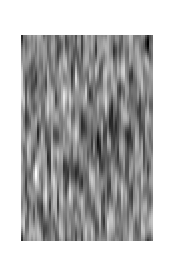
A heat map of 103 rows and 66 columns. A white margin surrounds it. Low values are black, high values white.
Slope: none. Grain: streaks running down. Average level on the scale: 50%. Mirror symmetry: none. Histogram: bell-shaped.
